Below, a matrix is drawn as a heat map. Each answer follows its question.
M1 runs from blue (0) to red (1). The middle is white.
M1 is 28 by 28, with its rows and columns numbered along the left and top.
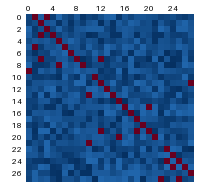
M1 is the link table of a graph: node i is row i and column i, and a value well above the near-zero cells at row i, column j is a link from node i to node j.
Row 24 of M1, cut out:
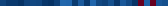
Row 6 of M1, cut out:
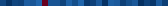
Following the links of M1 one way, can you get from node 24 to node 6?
no
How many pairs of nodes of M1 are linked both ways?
5
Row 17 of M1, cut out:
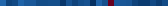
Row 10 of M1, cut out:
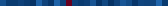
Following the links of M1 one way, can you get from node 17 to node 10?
yes
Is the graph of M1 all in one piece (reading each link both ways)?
yes
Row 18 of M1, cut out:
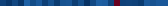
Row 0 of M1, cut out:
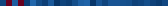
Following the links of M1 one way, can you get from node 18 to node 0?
no
